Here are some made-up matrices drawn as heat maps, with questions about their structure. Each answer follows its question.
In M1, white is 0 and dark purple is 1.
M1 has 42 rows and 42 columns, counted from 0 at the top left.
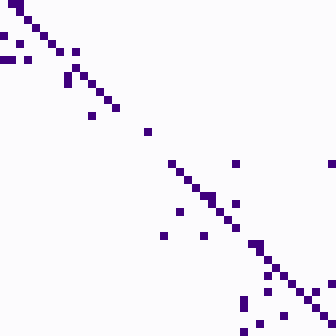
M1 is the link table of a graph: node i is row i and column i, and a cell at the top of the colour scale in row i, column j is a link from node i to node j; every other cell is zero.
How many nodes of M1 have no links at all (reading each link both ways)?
3
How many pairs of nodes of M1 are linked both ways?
4
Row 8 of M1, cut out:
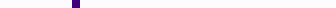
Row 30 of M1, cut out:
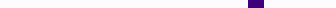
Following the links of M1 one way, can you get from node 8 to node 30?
no
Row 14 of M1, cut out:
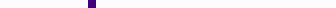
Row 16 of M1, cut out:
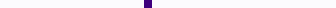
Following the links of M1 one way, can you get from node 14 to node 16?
no
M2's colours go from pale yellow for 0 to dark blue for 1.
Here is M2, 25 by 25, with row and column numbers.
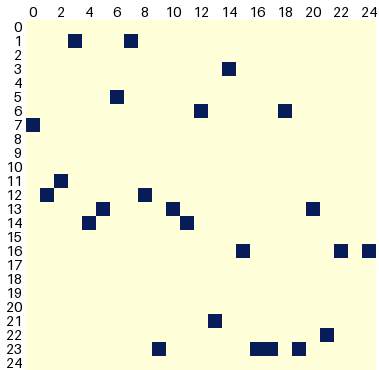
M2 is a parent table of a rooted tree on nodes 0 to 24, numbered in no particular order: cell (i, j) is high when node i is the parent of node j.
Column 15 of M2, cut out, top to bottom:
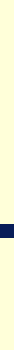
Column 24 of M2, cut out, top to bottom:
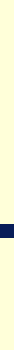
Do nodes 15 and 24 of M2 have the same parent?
yes
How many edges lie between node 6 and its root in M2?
6
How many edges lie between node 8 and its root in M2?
8
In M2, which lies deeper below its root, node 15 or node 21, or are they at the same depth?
node 21
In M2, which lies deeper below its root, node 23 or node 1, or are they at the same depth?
node 1
